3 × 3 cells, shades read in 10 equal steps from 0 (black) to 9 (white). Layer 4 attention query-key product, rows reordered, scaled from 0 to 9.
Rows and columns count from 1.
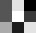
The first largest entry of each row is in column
2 2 3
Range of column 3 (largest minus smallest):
8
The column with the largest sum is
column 2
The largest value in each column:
6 9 8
